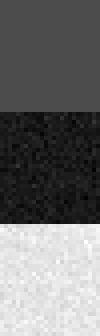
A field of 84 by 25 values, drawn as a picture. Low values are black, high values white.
The table splits into 3 rows of 1 panel. Panel 1,1: low, flat. Panel 2,1: very low, fine-grained, faint in contrast. Panel 3,1: very high, fine-grained, faint in contrast.
